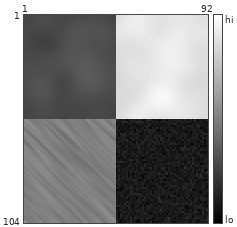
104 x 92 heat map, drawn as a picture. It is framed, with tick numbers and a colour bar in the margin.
It is made of 2 by 2 panels. Panel 1,1: low, smooth, faint in contrast. Panel 1,2: very high, smooth, faint in contrast. Panel 2,1: middling, slanting down to the right, faint in contrast. Panel 2,2: very low, fine-grained, faint in contrast.
